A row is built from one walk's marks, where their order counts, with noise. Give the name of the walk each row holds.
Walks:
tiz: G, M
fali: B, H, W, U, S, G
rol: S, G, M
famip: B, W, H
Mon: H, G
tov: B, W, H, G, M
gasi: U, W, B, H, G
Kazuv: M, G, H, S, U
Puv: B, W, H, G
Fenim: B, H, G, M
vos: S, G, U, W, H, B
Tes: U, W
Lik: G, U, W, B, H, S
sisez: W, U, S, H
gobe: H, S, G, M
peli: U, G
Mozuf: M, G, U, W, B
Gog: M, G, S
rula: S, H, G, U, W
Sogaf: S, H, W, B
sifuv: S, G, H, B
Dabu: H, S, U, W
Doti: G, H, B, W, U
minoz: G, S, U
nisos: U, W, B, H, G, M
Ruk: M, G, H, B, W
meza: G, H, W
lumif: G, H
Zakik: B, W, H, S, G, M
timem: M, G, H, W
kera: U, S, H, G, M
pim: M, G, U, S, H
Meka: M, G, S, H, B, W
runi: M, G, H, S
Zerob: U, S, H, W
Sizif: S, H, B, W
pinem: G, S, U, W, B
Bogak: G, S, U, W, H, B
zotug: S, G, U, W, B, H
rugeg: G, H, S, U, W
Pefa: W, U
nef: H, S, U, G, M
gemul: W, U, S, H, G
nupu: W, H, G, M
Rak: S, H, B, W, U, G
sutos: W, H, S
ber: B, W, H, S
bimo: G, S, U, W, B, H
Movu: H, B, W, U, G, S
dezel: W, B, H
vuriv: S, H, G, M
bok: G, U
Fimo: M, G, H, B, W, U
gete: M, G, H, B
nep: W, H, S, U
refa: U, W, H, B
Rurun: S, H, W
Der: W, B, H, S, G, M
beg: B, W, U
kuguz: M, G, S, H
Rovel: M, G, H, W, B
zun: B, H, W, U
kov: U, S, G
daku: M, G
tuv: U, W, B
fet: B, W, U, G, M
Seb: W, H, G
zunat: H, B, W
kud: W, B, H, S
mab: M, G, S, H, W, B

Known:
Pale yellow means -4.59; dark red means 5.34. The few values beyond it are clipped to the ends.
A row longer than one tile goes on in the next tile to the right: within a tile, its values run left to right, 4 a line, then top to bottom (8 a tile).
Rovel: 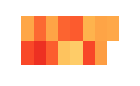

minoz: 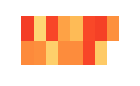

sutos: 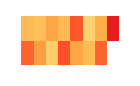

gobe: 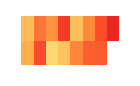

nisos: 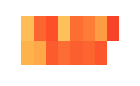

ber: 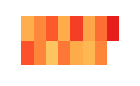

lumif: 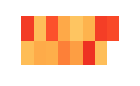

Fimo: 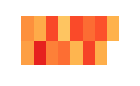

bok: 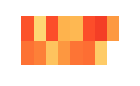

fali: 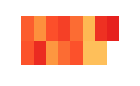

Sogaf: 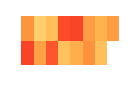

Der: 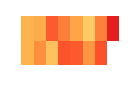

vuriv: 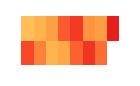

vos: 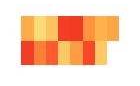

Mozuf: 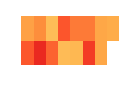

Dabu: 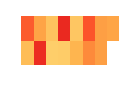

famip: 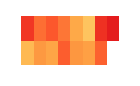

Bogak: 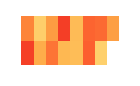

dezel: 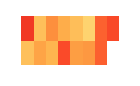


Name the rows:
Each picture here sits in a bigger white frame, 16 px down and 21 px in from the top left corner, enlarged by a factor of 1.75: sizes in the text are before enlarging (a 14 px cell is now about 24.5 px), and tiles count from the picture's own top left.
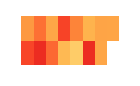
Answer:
mab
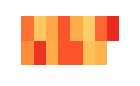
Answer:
gemul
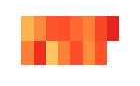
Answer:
fet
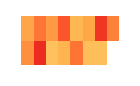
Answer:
Mon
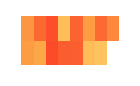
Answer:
gasi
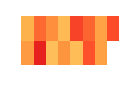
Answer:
Gog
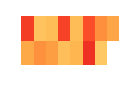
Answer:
rugeg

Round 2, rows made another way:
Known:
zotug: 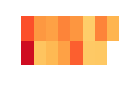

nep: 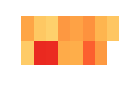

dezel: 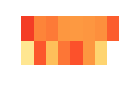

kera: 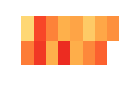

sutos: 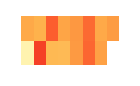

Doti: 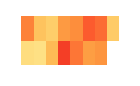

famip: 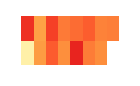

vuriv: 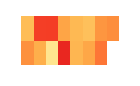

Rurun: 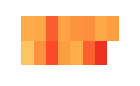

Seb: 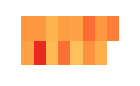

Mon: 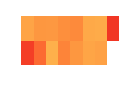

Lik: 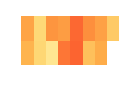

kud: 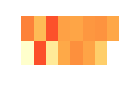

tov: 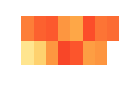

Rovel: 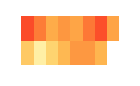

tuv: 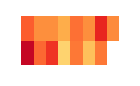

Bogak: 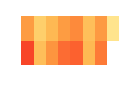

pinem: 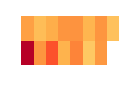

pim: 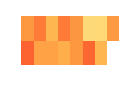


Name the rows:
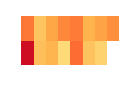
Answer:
Movu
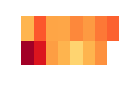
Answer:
peli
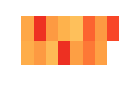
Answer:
nupu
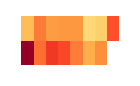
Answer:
nef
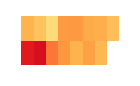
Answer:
gemul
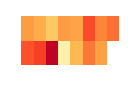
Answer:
Pefa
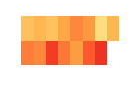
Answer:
rugeg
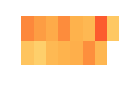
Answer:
mab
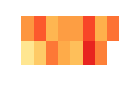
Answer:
timem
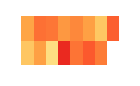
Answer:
lumif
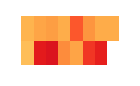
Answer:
Zerob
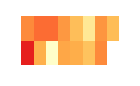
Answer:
sifuv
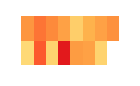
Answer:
Der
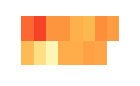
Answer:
gete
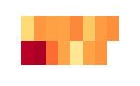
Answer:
kov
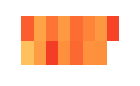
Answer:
zunat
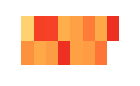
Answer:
tiz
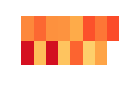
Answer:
fet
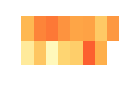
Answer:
runi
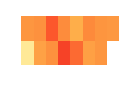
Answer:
Zakik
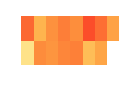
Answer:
Puv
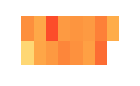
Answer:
Sizif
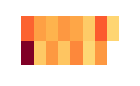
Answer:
vos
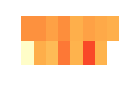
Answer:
Meka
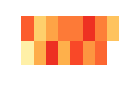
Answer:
zun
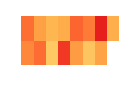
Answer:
gasi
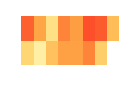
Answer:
Fimo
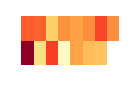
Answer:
Mozuf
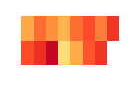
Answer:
Tes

